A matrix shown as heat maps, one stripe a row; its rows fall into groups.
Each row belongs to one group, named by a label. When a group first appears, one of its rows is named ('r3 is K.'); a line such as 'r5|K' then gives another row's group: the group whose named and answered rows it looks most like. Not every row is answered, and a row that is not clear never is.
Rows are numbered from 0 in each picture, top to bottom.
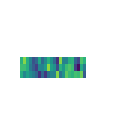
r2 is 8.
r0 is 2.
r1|2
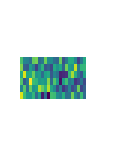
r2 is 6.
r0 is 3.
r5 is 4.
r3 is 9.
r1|8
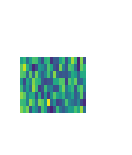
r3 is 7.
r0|3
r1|2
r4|3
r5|4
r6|9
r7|8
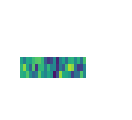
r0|7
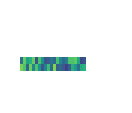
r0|6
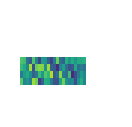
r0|8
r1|9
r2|2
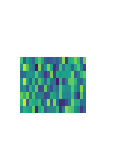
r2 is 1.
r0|7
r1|2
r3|6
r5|4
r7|6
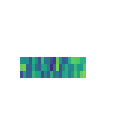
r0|8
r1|8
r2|1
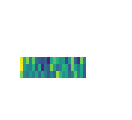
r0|4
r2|8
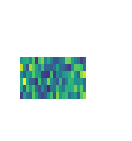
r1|8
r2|1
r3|2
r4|8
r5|1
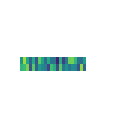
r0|6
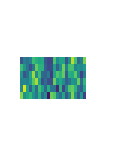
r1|7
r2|7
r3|7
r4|6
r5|4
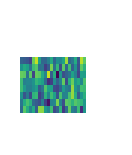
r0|1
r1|1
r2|9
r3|7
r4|3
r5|3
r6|8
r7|6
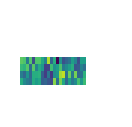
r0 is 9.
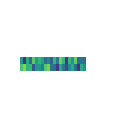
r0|7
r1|2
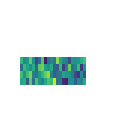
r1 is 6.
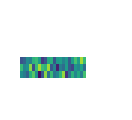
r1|9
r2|3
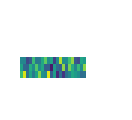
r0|3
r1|7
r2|9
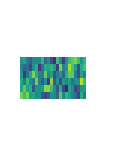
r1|3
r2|3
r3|1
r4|2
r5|4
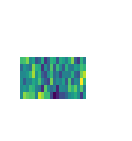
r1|1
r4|3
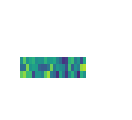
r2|2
